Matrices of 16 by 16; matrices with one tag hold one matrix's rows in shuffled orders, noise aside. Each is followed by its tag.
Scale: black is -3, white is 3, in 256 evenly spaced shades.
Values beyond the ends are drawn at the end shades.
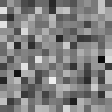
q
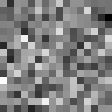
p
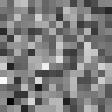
p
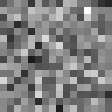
p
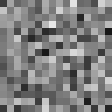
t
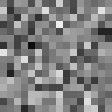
p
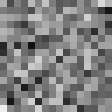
p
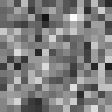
t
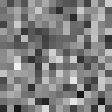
t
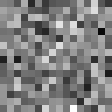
t
